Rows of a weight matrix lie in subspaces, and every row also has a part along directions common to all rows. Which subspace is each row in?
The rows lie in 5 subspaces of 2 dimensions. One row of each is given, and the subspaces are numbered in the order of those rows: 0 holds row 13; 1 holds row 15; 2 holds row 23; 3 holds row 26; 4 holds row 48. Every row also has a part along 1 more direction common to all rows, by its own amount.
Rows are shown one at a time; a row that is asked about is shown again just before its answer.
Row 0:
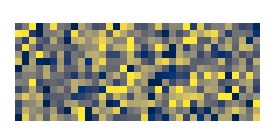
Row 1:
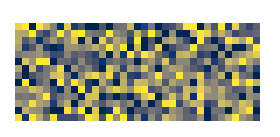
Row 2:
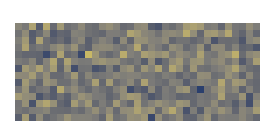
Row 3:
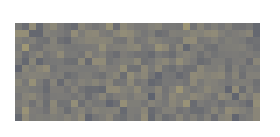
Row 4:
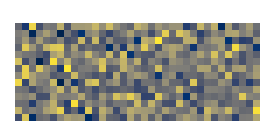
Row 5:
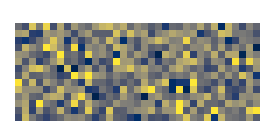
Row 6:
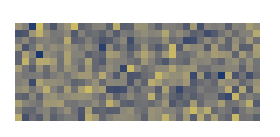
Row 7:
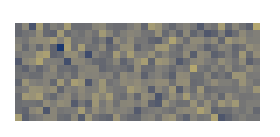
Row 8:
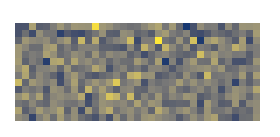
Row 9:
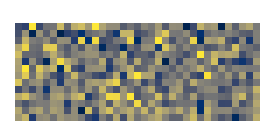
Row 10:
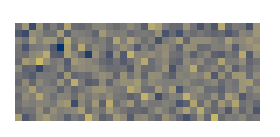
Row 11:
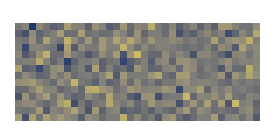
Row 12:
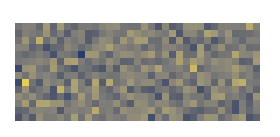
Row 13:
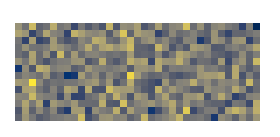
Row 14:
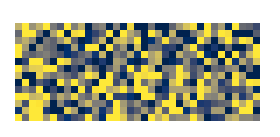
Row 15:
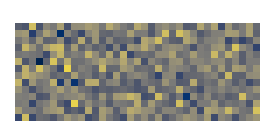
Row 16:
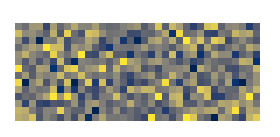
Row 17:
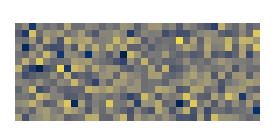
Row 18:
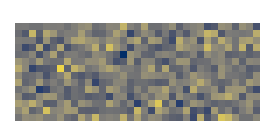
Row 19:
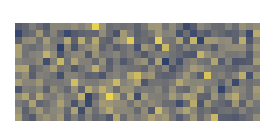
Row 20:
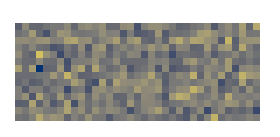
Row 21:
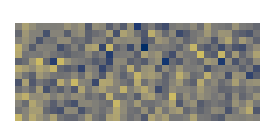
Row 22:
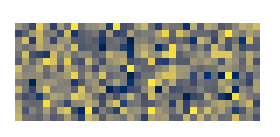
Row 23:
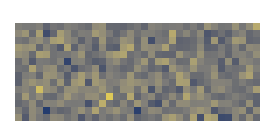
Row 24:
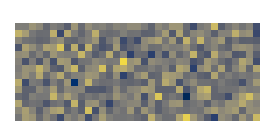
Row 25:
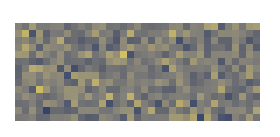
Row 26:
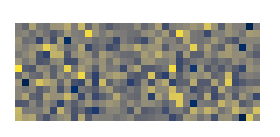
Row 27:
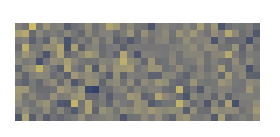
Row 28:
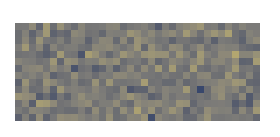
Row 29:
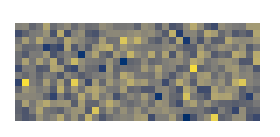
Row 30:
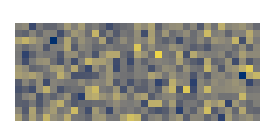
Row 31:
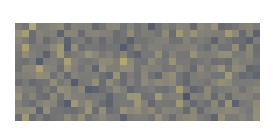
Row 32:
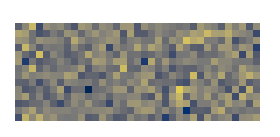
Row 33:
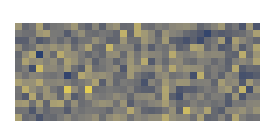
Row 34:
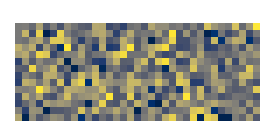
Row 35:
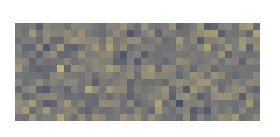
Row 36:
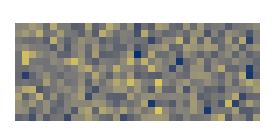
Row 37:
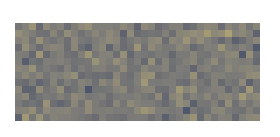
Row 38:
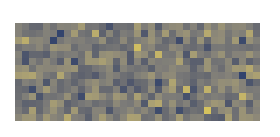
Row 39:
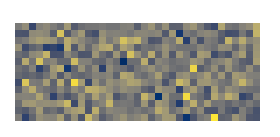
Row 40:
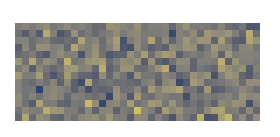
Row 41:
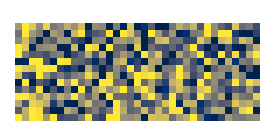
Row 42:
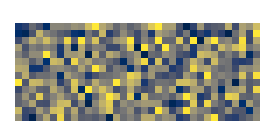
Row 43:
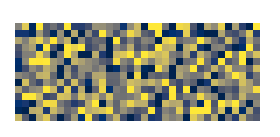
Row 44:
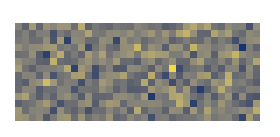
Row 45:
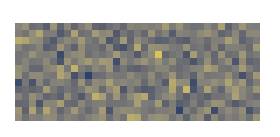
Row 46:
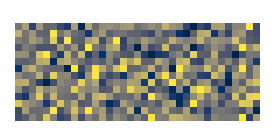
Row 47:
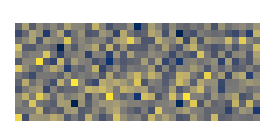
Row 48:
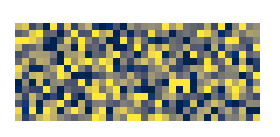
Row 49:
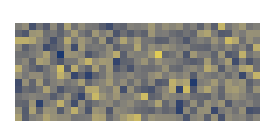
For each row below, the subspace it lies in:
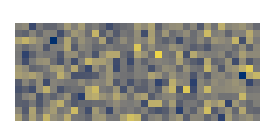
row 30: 4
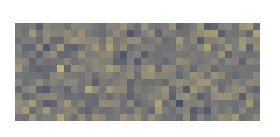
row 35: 2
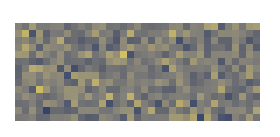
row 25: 2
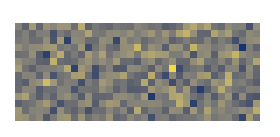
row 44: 3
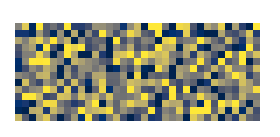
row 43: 2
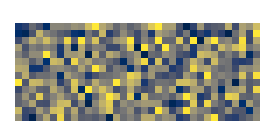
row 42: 1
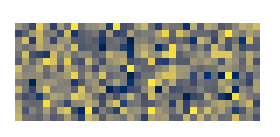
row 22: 0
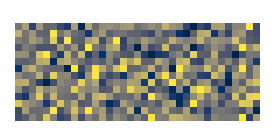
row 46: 3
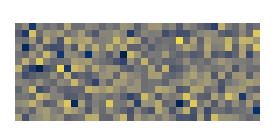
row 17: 2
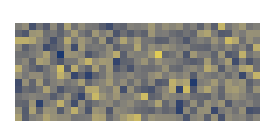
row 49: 4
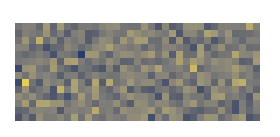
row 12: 3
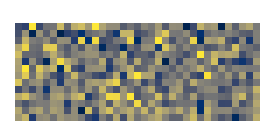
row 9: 1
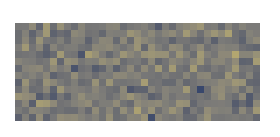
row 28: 3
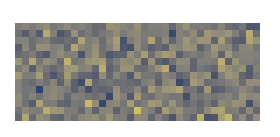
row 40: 2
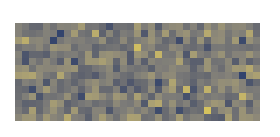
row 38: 4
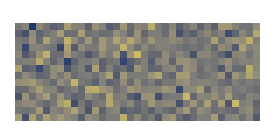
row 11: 4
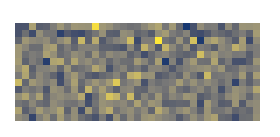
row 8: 1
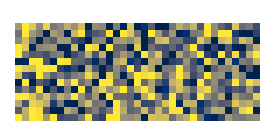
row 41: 1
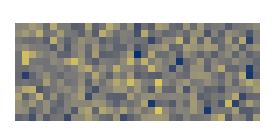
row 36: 4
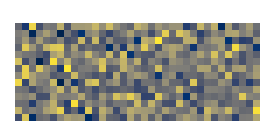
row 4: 1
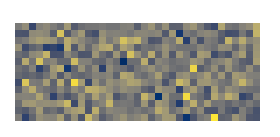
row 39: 3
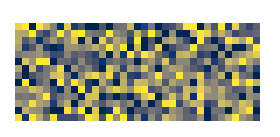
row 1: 1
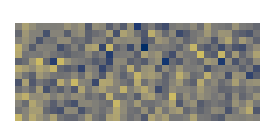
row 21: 1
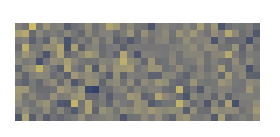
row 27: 4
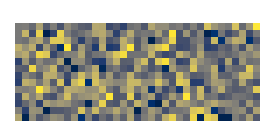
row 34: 2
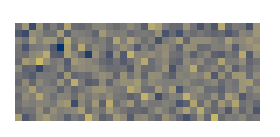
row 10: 2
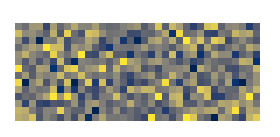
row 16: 3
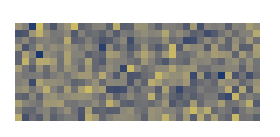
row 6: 0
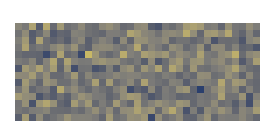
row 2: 3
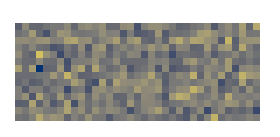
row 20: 0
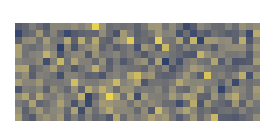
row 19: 1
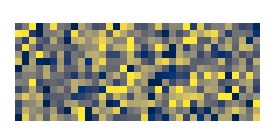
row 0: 0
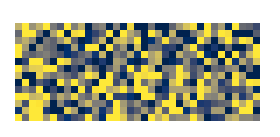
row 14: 1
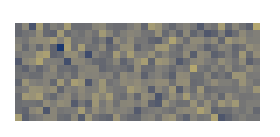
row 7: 2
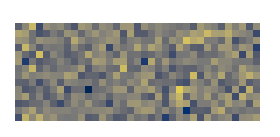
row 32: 0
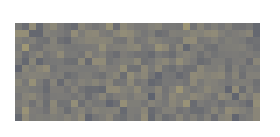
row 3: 0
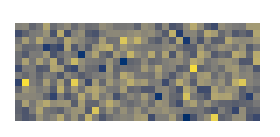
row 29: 3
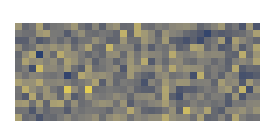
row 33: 0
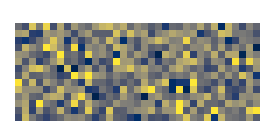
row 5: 4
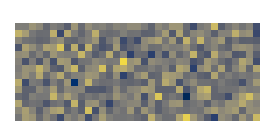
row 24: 3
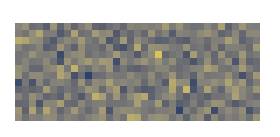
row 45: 4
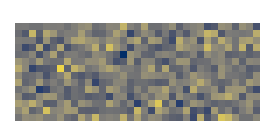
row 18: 2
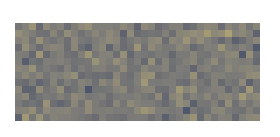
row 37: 0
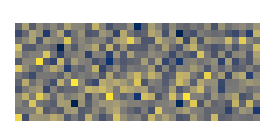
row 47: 1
